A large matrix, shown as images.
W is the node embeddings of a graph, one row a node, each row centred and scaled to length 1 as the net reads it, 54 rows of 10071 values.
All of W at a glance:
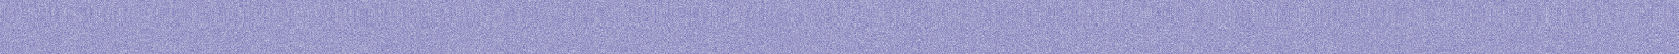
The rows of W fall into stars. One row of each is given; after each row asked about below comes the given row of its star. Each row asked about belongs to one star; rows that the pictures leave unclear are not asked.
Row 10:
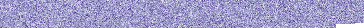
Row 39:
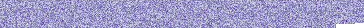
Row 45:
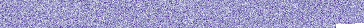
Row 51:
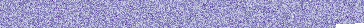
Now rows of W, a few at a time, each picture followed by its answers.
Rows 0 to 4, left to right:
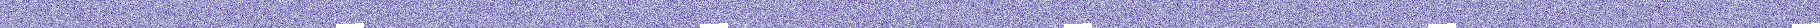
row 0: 51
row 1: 51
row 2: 10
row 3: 45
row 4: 51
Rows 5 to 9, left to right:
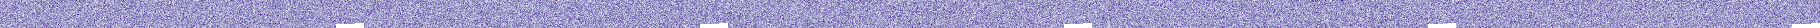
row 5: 45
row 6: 51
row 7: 45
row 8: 10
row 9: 10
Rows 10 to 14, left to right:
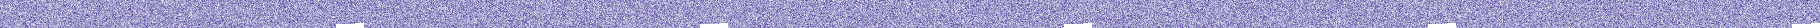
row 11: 10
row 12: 10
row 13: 10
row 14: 10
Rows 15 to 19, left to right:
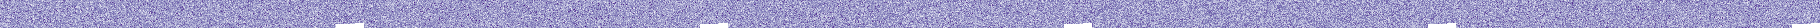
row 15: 10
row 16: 39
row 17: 10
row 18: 45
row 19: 10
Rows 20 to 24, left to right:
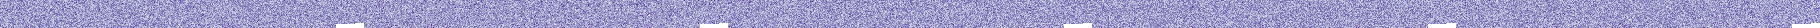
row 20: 10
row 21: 45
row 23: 39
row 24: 39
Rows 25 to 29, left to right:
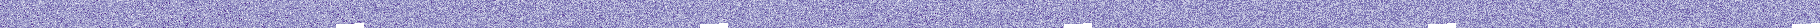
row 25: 39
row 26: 39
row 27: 45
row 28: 45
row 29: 51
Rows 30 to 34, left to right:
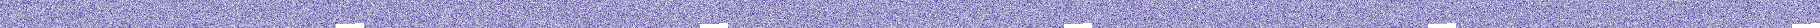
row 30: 51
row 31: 10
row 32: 51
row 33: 51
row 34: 39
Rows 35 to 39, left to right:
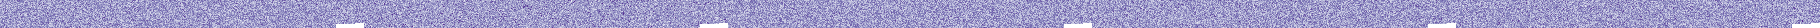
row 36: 10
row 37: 51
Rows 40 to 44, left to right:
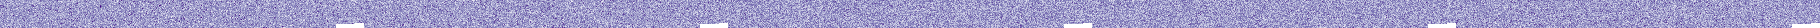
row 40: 39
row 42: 10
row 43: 51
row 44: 10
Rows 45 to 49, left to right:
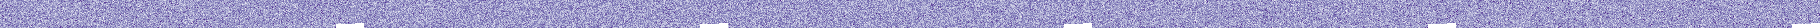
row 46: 45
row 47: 51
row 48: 45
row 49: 51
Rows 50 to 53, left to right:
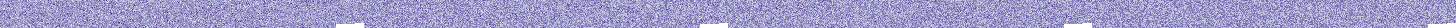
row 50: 51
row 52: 39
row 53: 10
